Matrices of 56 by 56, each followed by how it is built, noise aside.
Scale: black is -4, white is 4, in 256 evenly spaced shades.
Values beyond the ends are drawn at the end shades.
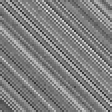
Toeplitz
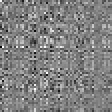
low rank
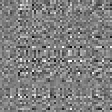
low rank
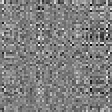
low rank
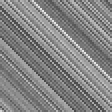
Toeplitz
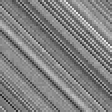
Toeplitz
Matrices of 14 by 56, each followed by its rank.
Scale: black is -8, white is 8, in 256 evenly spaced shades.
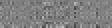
three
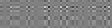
one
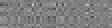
three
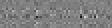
three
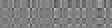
one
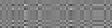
one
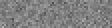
full rank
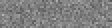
full rank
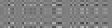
one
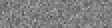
full rank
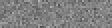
full rank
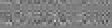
three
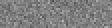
full rank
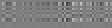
one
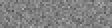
full rank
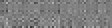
three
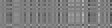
one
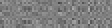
three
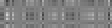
one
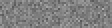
full rank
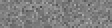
full rank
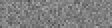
full rank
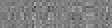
three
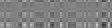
one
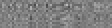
three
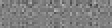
three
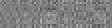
three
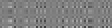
one
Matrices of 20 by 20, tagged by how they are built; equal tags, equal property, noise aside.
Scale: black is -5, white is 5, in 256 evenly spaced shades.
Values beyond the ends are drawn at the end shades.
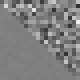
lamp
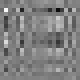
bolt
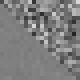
lamp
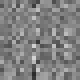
bolt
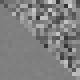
lamp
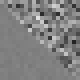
lamp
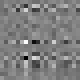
bolt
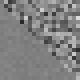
lamp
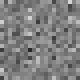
bolt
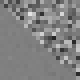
lamp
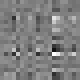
bolt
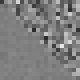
lamp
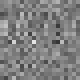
bolt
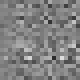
bolt
